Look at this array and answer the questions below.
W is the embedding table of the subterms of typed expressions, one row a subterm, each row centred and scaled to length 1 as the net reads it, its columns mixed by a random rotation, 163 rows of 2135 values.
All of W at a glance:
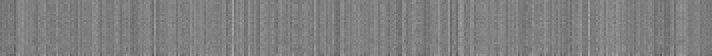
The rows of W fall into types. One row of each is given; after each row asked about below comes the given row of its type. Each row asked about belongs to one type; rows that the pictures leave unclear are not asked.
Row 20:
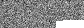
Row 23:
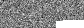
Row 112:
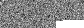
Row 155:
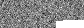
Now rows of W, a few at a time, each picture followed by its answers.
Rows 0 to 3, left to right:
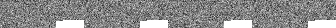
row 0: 20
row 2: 23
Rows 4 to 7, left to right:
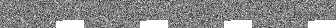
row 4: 112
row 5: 112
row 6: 112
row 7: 23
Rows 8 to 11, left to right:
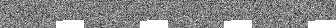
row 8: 112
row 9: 23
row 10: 112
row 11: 155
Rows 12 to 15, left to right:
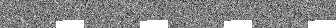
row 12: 112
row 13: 155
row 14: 20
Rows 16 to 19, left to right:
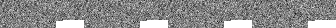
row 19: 155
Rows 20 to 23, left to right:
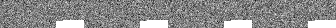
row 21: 112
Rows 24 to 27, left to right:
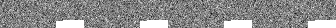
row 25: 112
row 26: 155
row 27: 155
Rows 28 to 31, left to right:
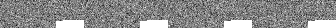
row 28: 112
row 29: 155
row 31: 20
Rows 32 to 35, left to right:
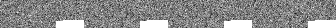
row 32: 23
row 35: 155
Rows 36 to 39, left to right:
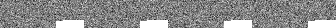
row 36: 112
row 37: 23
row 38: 23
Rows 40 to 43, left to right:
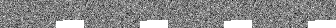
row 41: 155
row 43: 155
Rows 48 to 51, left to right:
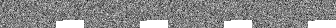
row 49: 23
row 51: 112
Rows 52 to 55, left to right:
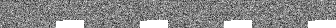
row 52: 20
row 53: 23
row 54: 23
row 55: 23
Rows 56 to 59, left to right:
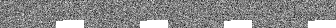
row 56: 20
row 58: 112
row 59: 23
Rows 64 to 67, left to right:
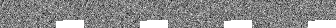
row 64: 155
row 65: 155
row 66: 23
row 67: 20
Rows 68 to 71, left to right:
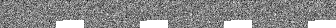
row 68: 20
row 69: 23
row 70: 20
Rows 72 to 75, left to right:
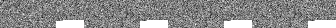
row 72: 23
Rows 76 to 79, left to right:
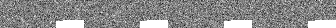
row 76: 112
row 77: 23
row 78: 112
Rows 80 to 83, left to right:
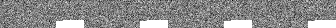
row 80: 20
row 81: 112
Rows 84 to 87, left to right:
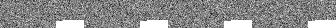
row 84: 112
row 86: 155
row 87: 23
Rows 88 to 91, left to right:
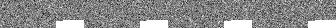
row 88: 155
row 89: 112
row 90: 112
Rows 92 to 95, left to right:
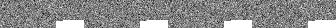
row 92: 155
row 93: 112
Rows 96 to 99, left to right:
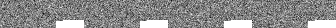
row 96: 155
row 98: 23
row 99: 23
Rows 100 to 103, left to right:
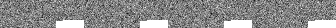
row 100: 23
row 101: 155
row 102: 155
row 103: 20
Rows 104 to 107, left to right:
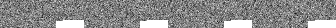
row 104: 23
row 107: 155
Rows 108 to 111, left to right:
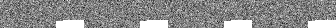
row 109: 112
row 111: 23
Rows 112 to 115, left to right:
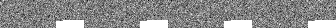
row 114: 23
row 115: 112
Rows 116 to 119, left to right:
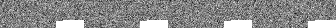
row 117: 23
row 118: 20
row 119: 155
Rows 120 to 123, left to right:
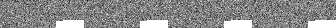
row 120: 20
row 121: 23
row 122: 23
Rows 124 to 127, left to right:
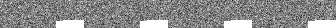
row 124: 23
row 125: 23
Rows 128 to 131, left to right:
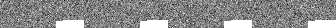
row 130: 155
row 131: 155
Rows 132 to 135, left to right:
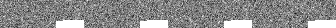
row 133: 112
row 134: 112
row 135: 155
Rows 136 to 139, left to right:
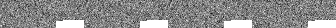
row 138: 155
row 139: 20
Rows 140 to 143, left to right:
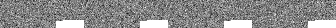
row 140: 112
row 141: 155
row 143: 20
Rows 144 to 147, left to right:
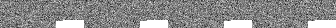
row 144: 23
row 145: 20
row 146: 112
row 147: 112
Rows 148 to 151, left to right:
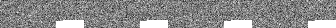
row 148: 23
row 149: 23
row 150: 20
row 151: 112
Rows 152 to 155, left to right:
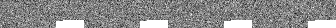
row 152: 20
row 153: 112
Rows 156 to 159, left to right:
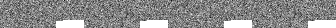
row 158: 23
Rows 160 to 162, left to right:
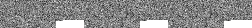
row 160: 112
